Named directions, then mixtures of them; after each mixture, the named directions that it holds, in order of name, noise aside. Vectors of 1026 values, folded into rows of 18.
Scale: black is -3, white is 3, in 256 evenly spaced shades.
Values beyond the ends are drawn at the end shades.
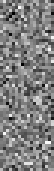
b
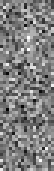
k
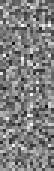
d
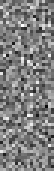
d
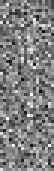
d, k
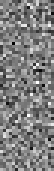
b, d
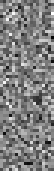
b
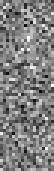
k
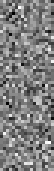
b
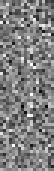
d, k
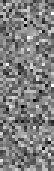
b, k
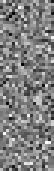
b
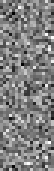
b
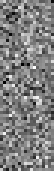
b, k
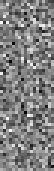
d, k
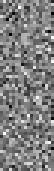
b
